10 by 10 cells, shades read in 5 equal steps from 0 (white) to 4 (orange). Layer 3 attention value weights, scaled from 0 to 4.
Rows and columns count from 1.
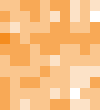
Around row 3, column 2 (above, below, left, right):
2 3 2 2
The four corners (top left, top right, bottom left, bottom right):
2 1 3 2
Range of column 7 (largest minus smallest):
1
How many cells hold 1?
15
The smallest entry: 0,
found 2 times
